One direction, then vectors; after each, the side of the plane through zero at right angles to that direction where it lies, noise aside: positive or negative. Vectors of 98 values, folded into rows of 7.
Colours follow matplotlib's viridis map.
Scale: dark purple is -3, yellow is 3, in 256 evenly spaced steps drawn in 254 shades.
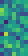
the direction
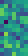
positive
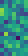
positive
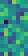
positive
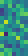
negative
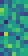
positive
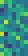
negative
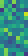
negative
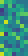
negative
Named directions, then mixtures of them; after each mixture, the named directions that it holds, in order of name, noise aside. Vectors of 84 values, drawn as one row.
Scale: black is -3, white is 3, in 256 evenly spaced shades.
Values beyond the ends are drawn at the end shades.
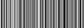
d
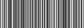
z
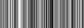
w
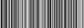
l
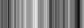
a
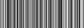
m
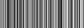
m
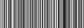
d, z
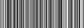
m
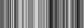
a, w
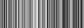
a, m, z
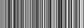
l, m, z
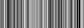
a, m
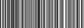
d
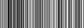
m, w, z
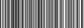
d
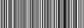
d, l, z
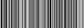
l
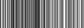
a, d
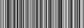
m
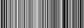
a, d, m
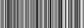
l, m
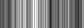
a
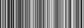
d, w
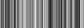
a, l, m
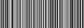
z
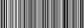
d, m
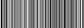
d, l, z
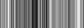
a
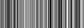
a, l, m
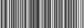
a, l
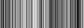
a, z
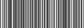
z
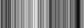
a
